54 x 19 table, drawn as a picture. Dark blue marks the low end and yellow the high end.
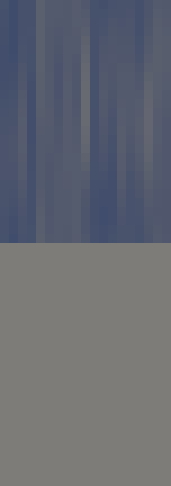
It is made of 2 by 1 panels. Panel 1,1: low, streaked downward, faint in contrast. Panel 2,1: middling, flat.
